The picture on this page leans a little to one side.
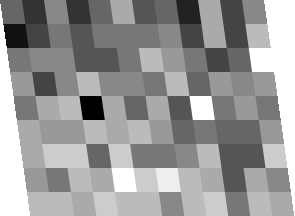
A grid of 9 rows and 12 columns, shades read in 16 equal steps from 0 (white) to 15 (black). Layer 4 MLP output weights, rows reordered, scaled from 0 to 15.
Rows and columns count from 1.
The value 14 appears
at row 2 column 1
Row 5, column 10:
8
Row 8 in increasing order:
0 1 3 4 4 5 5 5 6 7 8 10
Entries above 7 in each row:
8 9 7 3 6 4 5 2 1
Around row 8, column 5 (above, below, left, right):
3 4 5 3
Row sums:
109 105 88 82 83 77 73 58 55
